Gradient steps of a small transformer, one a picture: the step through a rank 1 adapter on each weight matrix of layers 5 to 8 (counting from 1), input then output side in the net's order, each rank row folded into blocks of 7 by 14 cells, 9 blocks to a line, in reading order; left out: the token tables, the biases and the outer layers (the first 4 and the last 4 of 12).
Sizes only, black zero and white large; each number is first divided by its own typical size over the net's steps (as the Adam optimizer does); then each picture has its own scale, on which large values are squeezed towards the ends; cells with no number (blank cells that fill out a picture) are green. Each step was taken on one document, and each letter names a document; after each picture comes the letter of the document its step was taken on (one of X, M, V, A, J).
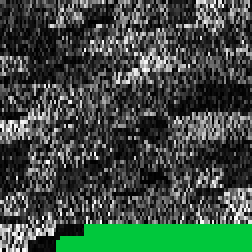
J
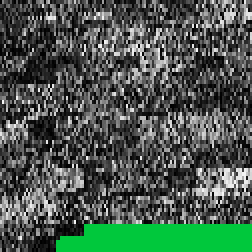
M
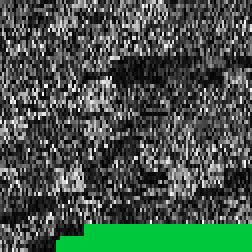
J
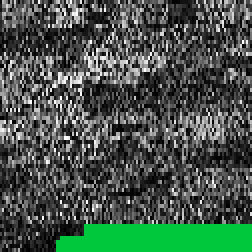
J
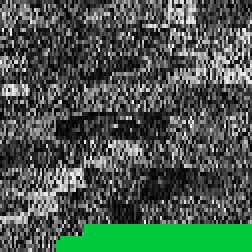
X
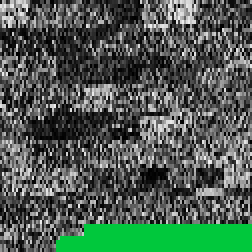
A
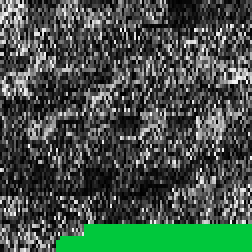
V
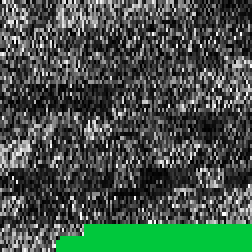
V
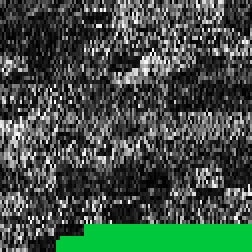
J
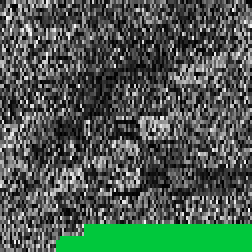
X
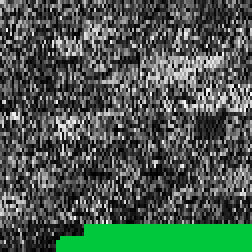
M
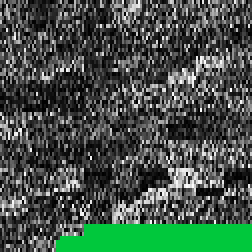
V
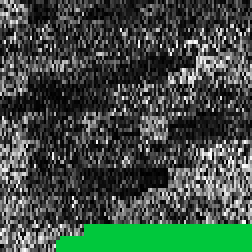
V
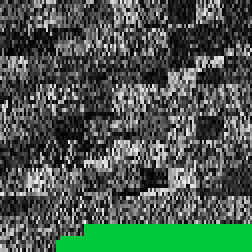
A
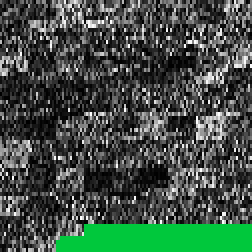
V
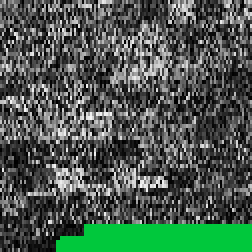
M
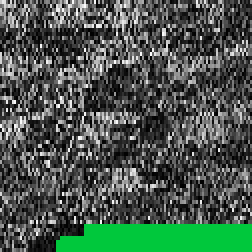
J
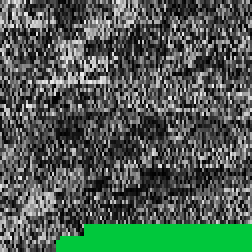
A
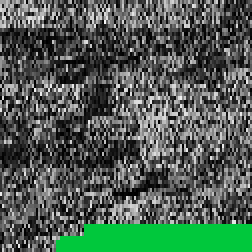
A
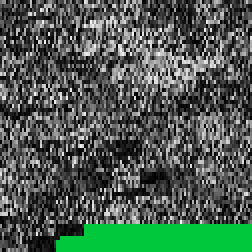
M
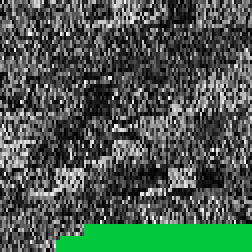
X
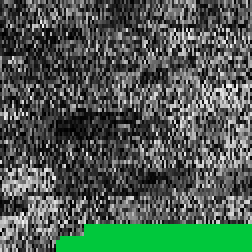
A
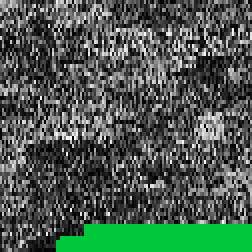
M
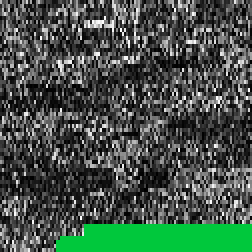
V
